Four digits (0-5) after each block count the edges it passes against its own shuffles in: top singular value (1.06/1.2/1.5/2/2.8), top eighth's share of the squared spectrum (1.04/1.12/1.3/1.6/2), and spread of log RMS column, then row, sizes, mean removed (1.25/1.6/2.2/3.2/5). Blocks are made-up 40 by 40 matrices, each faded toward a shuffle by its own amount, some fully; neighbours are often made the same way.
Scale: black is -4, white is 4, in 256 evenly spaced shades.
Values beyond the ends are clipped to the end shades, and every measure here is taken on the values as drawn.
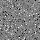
0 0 0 0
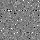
2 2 0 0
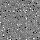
1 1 0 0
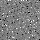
0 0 0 0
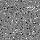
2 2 0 0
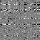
4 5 2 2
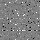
3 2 0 1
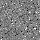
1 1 0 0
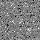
2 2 0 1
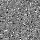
1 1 0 0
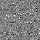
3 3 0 1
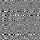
4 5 2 3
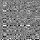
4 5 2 3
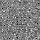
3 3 0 1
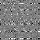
4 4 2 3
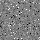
0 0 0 0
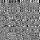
4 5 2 3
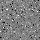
0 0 0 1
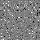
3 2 0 1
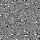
2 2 0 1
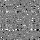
3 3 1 2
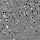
2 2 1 1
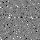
1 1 0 0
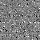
1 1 0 1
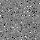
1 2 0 1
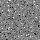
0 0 0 0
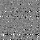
2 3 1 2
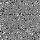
0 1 0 1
